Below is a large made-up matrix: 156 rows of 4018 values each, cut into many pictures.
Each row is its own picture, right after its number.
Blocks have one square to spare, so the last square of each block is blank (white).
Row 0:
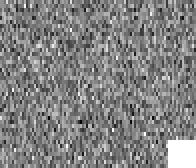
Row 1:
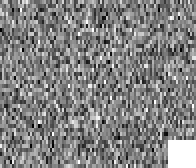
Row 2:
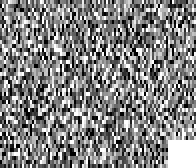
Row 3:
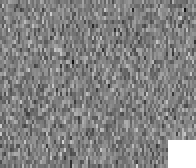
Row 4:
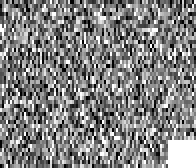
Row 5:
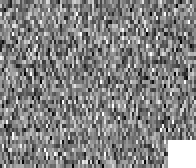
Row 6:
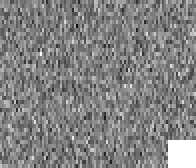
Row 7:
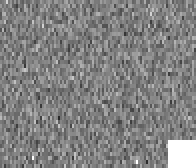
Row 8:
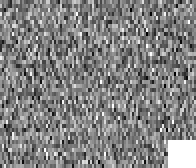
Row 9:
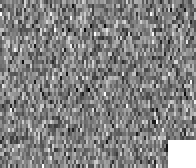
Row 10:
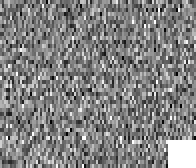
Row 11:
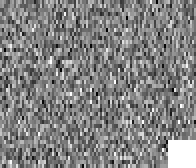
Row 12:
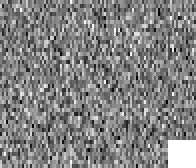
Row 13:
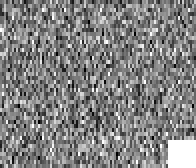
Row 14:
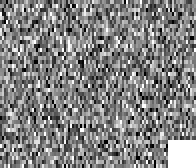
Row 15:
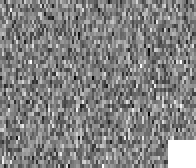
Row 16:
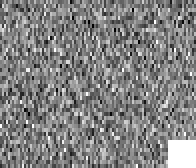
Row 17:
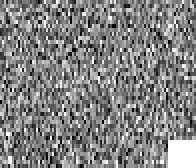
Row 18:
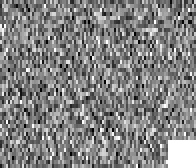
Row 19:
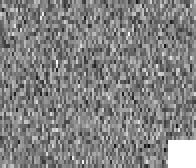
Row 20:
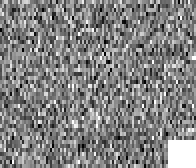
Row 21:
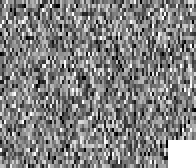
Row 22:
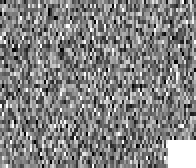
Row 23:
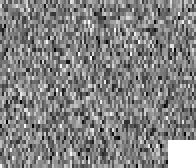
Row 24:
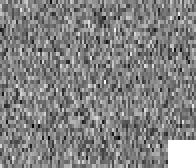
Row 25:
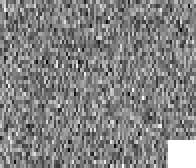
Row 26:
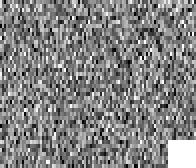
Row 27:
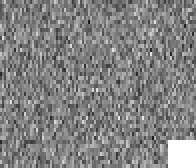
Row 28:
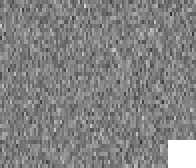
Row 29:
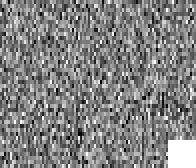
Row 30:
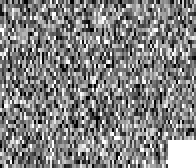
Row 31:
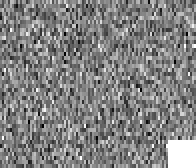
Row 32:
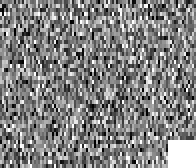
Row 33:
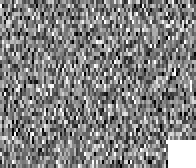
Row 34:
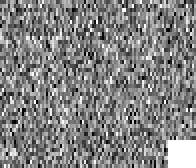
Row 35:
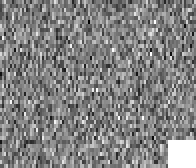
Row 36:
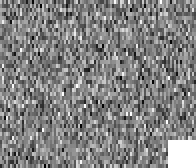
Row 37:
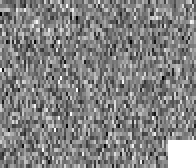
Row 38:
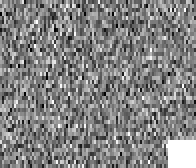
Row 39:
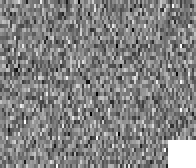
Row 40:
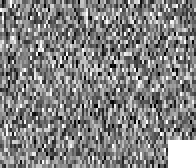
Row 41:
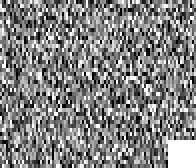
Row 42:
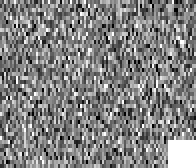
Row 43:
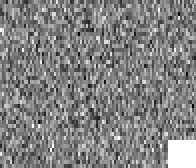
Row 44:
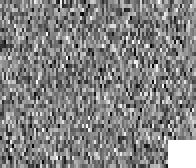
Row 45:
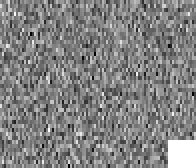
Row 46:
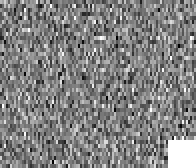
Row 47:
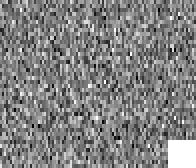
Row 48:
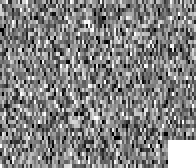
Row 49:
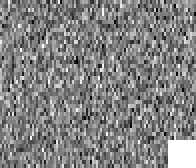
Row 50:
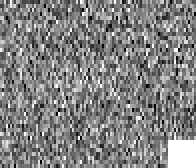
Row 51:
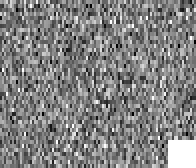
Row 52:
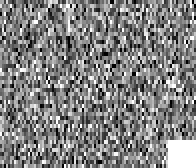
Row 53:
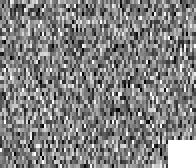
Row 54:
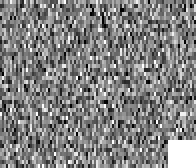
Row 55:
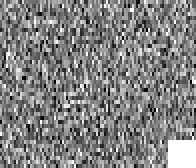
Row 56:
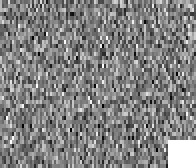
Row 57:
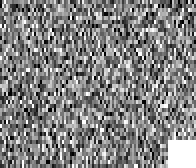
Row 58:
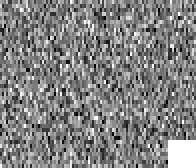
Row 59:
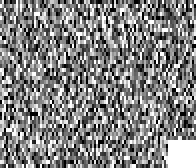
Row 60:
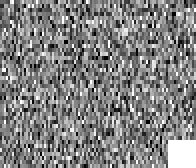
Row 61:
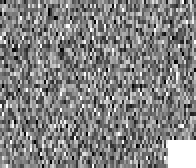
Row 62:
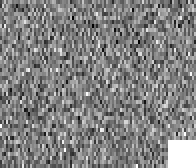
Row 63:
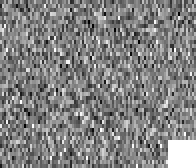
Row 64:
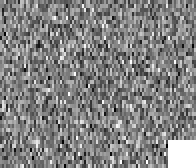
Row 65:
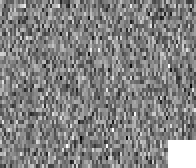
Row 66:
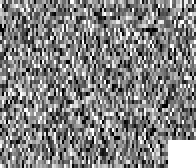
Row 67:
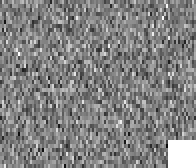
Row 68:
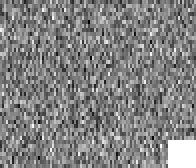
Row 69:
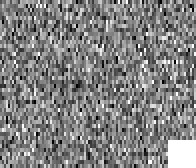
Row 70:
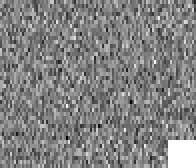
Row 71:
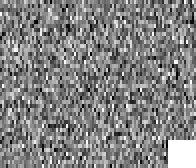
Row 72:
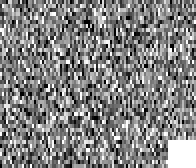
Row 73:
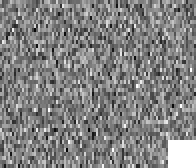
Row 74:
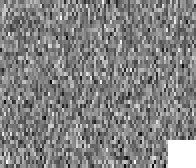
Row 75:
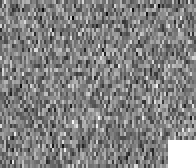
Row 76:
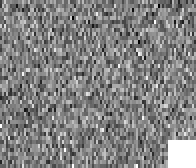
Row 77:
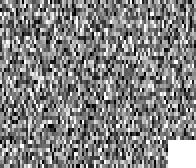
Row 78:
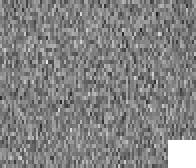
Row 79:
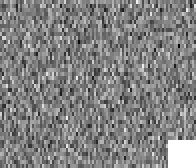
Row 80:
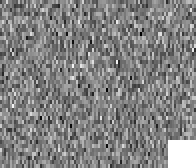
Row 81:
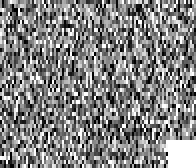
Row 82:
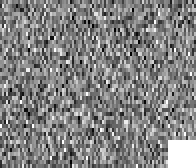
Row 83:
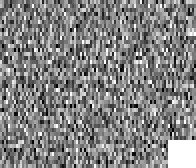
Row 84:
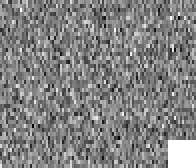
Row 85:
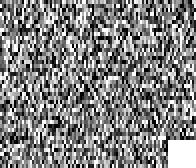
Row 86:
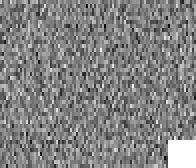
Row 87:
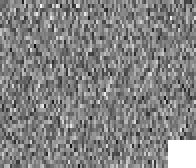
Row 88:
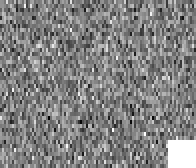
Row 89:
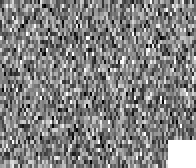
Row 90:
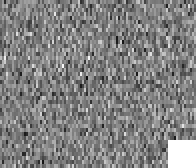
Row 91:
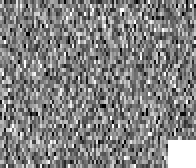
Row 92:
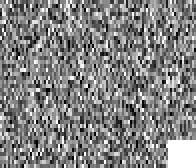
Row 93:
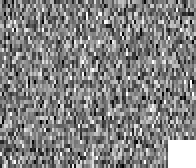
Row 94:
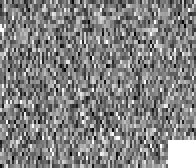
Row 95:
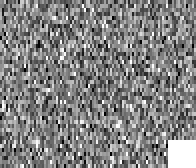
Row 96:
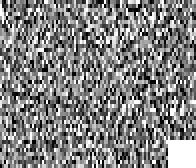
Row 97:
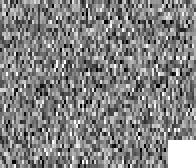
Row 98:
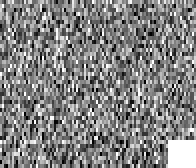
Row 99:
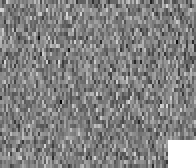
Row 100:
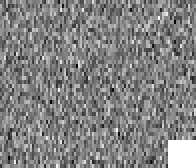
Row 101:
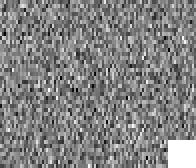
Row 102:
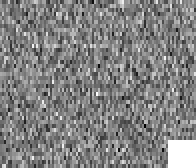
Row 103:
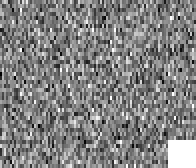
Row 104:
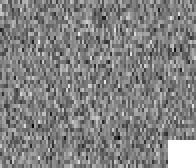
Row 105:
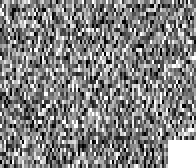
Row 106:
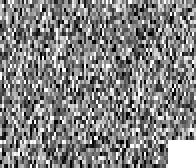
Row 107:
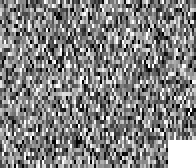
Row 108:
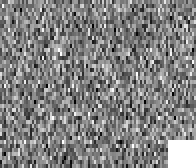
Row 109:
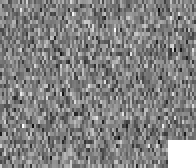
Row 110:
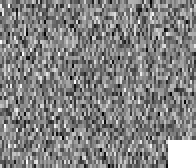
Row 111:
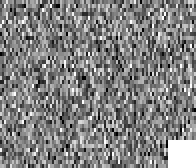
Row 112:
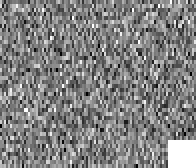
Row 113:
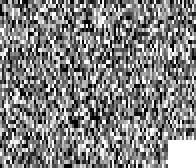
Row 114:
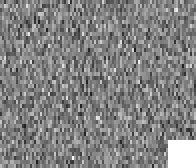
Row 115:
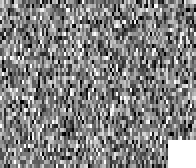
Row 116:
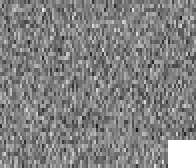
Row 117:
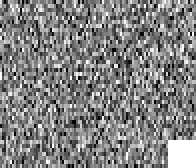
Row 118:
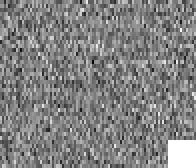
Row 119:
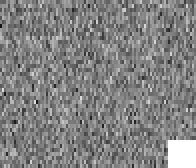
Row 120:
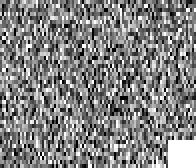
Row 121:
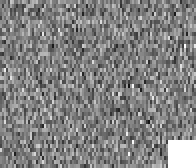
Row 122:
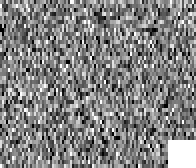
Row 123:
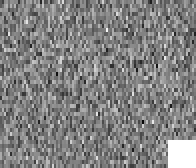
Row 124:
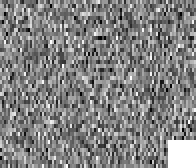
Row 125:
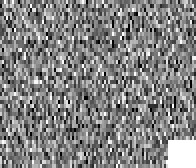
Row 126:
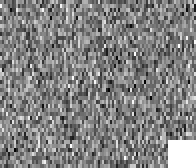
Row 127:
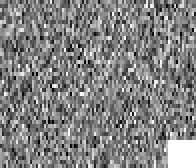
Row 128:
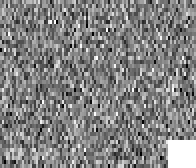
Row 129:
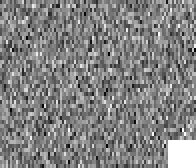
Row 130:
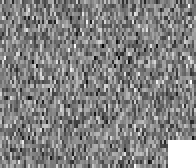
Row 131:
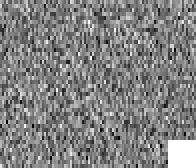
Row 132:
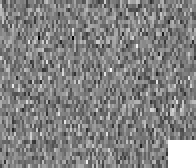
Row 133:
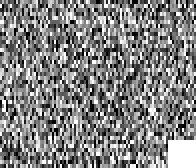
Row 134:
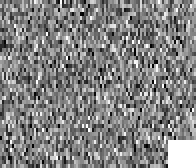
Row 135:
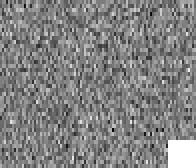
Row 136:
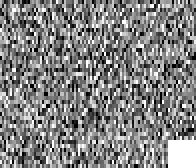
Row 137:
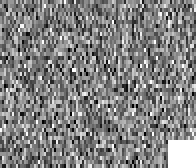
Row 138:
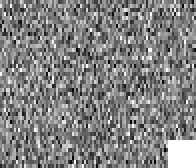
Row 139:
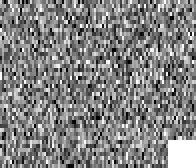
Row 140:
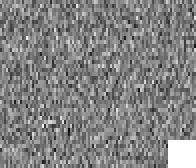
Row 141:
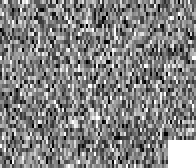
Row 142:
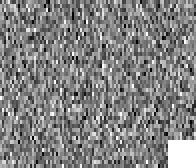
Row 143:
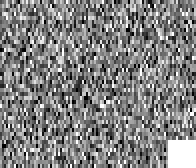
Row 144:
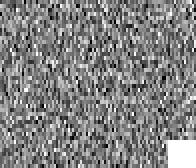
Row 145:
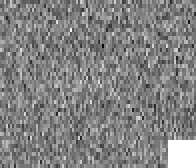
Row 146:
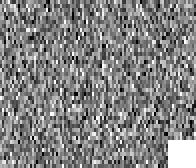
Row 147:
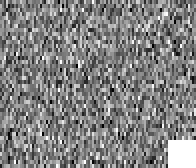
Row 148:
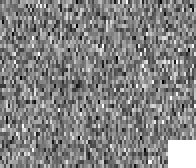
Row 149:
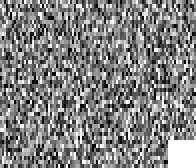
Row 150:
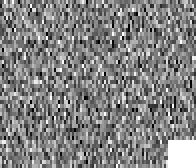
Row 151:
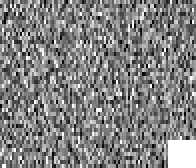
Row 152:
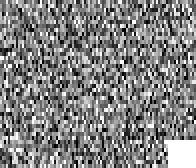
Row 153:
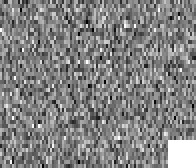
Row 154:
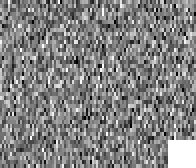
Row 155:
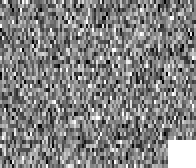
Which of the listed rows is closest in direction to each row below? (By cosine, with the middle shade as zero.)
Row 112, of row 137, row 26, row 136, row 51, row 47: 136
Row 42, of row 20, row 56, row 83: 20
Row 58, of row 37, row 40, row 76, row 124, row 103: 103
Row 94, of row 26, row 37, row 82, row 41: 82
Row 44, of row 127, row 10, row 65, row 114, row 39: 114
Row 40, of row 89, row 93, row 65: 93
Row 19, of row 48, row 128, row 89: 89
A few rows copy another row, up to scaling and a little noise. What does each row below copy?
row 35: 27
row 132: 96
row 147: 100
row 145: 50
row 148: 69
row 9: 85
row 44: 134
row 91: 59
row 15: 149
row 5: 8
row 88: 0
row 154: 49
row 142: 146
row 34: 119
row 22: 61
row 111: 21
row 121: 53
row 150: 125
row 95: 64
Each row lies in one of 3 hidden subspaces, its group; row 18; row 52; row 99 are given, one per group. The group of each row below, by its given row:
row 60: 52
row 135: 52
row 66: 18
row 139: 18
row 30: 18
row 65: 52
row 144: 52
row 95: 52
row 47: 18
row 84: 18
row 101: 52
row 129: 52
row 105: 18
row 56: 99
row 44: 99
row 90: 99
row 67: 52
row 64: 52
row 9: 52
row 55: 99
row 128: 99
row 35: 18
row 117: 18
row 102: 99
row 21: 52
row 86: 52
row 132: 99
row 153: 18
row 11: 99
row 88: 52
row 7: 52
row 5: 99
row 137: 99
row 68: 18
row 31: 52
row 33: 99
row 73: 99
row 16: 18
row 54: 52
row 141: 18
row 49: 99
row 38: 52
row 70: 99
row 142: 99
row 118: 99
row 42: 99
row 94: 18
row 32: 52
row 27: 18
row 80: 52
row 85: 52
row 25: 99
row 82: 18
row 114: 99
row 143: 99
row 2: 18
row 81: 99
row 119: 52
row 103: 18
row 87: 52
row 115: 52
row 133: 52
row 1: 18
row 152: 99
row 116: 18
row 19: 99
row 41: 99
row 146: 99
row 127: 52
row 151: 99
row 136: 18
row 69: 99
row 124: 52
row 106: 18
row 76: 18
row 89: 99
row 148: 99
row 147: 99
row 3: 18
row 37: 52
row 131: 18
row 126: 52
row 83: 99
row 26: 18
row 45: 99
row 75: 18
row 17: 99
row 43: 18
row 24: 18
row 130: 99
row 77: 52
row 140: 52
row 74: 99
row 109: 18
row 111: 52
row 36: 99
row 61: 52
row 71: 52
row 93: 99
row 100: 99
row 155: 18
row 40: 99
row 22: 52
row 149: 99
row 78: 99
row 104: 18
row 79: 52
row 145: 99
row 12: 18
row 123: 99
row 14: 52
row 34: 52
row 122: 18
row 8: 99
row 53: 52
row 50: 99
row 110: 99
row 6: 99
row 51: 52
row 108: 18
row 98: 18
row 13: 18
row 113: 18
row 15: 99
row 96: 99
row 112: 18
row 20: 18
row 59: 52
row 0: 52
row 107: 99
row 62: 18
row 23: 18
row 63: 18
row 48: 18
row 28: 18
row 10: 99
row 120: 52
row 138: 52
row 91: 52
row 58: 18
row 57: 18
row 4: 18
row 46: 52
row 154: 99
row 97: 99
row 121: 52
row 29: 99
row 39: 99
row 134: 99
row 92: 52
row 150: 99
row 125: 99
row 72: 18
